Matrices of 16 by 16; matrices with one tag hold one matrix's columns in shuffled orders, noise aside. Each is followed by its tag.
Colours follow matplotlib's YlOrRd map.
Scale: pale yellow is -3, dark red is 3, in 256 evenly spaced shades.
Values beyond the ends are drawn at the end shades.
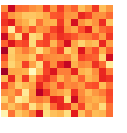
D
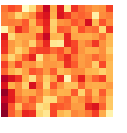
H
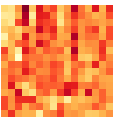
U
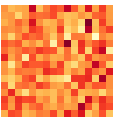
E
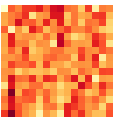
H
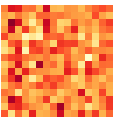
E
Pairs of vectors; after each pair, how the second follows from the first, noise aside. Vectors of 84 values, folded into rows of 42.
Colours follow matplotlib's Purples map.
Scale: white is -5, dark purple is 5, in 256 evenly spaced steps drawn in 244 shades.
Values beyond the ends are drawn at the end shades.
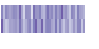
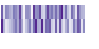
scaled up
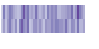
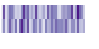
scaled up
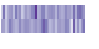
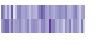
reversed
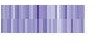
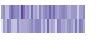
shuffled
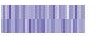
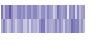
sign-scrambled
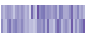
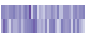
negated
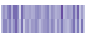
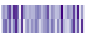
scaled up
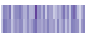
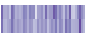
negated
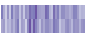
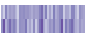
shuffled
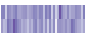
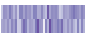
shuffled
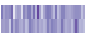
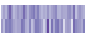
reversed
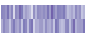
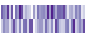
scaled up
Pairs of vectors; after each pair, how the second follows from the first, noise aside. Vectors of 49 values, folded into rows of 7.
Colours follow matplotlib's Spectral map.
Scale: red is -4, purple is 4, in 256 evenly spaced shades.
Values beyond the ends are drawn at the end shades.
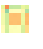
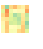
negated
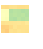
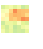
negated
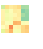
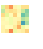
wrapped around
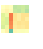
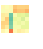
negated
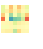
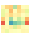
wrapped around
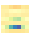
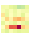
negated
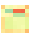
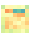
negated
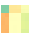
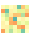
shuffled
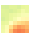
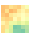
negated
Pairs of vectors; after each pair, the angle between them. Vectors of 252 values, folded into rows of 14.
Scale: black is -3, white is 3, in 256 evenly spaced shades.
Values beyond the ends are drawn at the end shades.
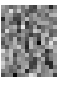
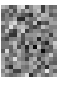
orthogonal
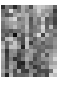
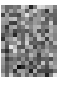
partly aligned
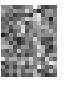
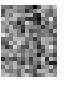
nearly opposite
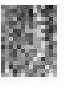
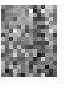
nearly opposite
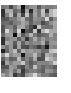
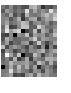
partly aligned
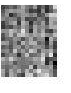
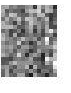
nearly opposite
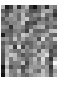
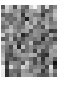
nearly opposite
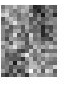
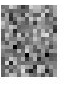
partly opposed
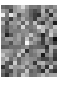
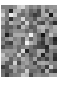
nearly parallel
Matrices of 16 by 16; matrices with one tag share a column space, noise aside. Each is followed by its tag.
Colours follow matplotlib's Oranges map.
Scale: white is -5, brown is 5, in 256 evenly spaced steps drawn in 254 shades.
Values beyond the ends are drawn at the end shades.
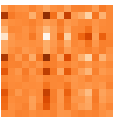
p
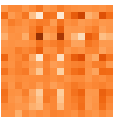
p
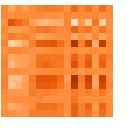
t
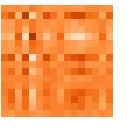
p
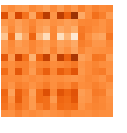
p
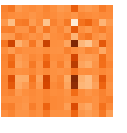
t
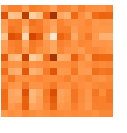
p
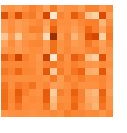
p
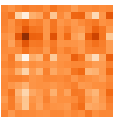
p
